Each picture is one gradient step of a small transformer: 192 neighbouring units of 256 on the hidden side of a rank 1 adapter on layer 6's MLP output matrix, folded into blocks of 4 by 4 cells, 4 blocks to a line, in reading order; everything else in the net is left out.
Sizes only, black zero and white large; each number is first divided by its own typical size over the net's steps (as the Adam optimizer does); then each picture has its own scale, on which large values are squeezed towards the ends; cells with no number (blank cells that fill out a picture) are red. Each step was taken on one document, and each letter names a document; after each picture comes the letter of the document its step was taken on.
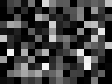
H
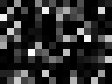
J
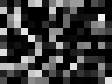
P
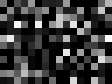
J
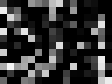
P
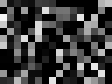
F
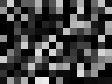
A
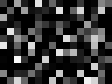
F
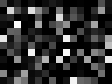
J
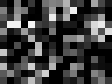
P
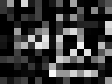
A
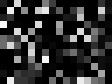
F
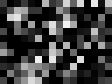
P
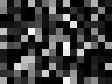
H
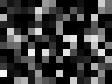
F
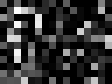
J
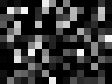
J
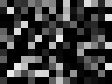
H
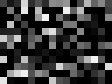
H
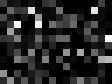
J
